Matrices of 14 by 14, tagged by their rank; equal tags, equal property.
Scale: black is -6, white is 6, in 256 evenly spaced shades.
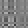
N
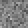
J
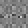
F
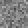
J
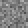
J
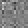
F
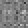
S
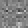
S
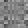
F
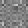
S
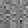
S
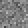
J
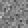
J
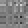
F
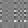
N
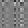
N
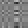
N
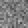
J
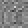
S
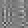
F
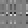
N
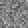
J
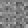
S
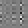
N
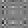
N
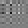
N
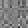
S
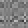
F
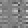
F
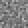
J
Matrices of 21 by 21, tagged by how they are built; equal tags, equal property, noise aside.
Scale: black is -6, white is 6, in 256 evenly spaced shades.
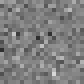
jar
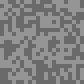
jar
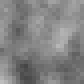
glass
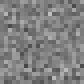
jar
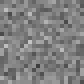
jar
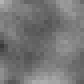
glass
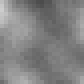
glass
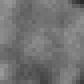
glass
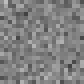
jar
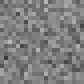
jar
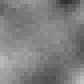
glass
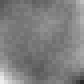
glass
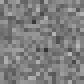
jar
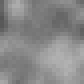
glass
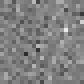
jar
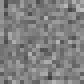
jar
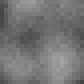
glass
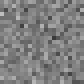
jar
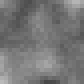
glass
